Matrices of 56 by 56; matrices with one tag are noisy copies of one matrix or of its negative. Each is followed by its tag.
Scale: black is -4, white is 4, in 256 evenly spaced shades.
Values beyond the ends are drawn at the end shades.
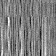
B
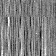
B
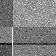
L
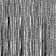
B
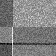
L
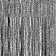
B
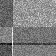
L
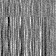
B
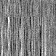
B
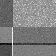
L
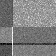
L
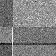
L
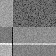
L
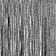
B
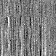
B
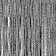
B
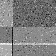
L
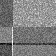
L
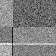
L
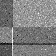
L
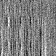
B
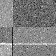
L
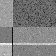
L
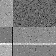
L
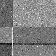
L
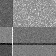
L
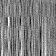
B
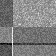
L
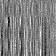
B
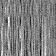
B
